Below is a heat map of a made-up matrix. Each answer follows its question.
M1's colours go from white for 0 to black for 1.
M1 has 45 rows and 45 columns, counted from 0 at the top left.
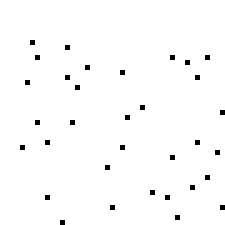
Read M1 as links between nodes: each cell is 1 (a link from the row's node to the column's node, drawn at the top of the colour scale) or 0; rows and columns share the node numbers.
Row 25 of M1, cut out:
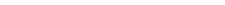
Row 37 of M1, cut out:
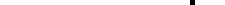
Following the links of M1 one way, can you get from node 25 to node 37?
no
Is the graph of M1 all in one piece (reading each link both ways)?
no
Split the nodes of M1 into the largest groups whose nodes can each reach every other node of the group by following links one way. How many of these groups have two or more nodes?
3
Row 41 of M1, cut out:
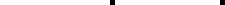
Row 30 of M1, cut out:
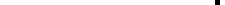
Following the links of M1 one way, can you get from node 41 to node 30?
yes
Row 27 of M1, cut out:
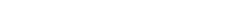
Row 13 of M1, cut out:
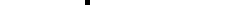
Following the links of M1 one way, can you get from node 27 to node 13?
no
